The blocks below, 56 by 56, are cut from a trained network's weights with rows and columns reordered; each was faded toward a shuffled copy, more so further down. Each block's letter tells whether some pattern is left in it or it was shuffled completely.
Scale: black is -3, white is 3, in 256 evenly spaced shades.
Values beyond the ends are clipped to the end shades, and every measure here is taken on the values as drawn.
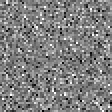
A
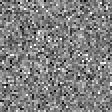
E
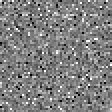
A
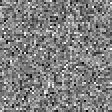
E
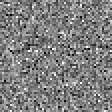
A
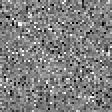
A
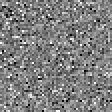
A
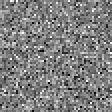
E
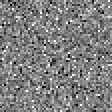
E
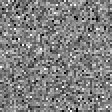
E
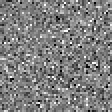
A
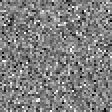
A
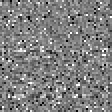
A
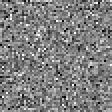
E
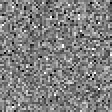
E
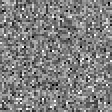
A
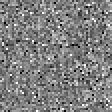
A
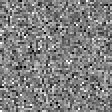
A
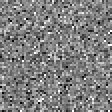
A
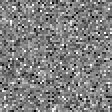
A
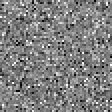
A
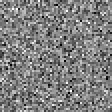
E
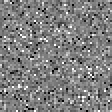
E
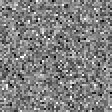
E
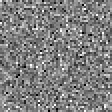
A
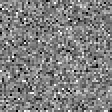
E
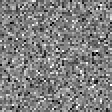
A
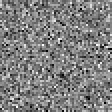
A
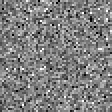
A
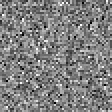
E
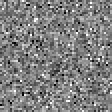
E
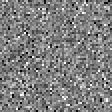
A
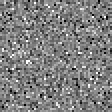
A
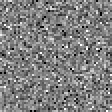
E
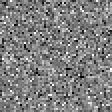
A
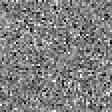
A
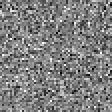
E
